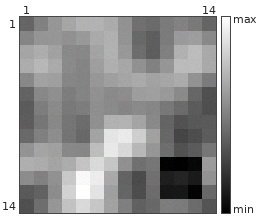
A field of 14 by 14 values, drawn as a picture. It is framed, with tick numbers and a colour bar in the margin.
Odd rows or columns: none. Odd patch: lower, in the bottom right. Mirror symmetry: none. Ninth with the lowest average: bottom right.
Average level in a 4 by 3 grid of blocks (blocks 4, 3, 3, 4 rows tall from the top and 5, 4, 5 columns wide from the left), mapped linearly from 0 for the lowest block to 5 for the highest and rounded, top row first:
3 3 3 | 2 3 2 | 2 5 1 | 4 3 0
